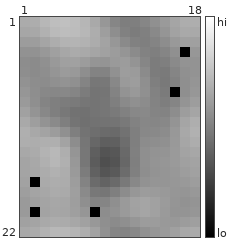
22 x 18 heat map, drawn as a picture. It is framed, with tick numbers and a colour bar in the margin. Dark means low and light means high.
Calmest part: bottom right. Histogram: skewed, a long tail of low values. Lone odd cells: 5, each lower than its neighbours. Slope: none. Stripes: none.
